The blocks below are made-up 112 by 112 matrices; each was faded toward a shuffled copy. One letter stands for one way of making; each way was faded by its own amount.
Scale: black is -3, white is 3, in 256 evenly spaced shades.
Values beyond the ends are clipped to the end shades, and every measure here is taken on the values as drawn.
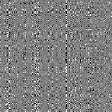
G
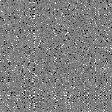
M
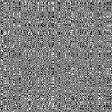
G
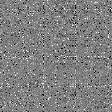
M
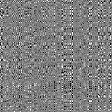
G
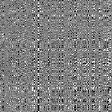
G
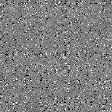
M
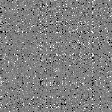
M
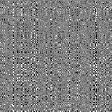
G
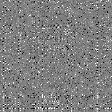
M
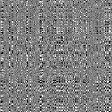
G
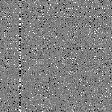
M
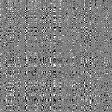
G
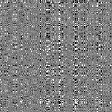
G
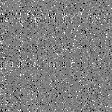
M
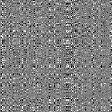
G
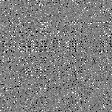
M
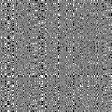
G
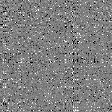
M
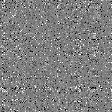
M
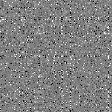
M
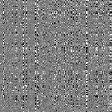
G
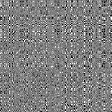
G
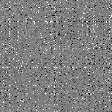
M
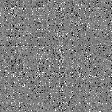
M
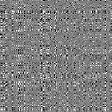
G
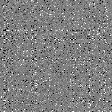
M
